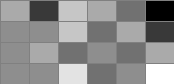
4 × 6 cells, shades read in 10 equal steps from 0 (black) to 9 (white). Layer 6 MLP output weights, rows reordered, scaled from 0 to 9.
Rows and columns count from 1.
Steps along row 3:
up down up down up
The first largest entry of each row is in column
3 3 2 6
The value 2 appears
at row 1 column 2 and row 2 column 6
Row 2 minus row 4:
0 0 -1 0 1 -7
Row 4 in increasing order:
4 5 5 5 8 9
